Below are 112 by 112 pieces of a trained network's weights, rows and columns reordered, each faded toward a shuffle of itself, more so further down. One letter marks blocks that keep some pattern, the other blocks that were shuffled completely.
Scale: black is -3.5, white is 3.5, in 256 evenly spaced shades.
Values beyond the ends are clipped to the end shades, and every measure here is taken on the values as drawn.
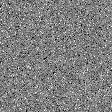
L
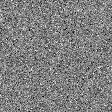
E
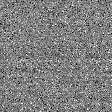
E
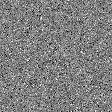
L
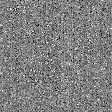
E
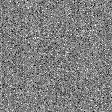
E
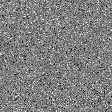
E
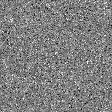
L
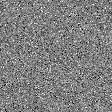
L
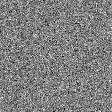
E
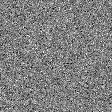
L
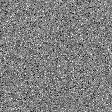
L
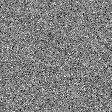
E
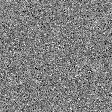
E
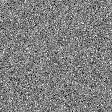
E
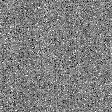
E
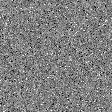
L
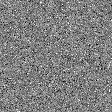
L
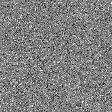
L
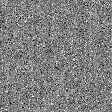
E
